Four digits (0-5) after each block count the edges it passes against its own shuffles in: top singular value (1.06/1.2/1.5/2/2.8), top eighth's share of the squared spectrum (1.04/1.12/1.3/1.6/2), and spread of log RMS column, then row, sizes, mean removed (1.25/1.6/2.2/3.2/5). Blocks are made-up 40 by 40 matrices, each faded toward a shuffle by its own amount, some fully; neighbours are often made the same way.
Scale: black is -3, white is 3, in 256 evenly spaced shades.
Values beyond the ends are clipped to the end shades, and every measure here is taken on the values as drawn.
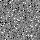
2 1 0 0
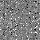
2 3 1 1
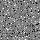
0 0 0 0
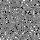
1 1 0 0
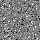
1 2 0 0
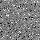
0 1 0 0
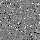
1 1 0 0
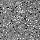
0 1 0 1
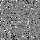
2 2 1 1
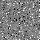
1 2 0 0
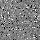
2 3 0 1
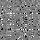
3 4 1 2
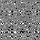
3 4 1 3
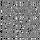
4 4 2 2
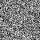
0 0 0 0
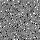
0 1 0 0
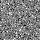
0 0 0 0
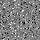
2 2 0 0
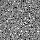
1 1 0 0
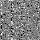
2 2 2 0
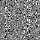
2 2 2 0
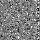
1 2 2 0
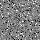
0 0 0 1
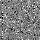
1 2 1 0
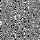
2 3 3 0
